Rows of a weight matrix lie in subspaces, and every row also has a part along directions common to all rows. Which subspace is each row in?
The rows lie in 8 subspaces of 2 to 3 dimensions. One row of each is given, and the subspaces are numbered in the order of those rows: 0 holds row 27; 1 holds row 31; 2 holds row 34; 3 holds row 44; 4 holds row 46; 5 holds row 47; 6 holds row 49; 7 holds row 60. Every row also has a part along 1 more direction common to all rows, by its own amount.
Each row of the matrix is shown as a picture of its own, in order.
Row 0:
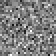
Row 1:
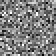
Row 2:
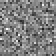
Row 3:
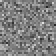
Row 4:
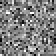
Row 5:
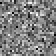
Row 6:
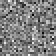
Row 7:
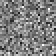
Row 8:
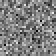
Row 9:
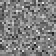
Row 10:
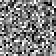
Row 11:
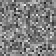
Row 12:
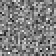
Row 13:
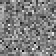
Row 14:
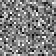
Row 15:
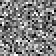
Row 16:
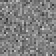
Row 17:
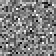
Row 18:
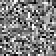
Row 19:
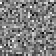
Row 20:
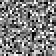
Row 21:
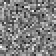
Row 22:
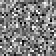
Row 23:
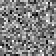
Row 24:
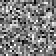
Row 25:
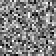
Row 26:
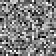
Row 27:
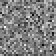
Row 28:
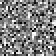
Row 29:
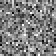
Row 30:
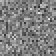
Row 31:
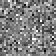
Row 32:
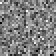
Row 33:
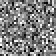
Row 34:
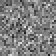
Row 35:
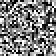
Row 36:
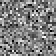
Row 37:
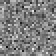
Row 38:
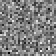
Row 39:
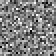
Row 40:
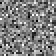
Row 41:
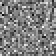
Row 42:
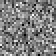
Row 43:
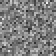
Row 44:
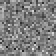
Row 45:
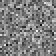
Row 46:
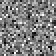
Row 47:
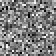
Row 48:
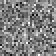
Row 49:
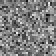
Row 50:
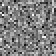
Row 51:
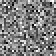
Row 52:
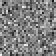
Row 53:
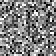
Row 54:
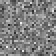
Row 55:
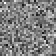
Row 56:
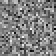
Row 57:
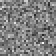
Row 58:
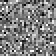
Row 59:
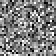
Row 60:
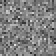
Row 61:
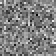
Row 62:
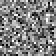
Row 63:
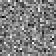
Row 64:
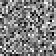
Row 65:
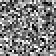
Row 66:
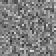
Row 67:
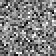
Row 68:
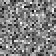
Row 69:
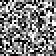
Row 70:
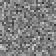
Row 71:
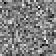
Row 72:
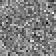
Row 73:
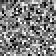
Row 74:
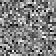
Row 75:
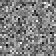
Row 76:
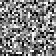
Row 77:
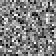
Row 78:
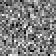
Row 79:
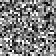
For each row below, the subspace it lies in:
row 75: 2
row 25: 6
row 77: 6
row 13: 3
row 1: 6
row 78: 2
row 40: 4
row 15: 1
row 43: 2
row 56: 5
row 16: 6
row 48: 7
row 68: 3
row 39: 2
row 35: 5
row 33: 7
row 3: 3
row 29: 7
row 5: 7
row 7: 0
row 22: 5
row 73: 5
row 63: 1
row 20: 4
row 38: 0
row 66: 5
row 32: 2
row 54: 3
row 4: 7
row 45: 1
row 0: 2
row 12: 0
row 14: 6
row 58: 6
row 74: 1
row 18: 5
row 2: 6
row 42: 7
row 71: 0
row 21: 3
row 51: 4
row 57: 6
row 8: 1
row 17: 2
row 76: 4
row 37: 3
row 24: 7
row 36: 1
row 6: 1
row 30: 5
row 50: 0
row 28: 4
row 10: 1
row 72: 1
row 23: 6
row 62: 6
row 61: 7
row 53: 2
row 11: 5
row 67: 1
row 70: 3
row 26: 5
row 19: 4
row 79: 4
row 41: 0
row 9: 3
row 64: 0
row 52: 0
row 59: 0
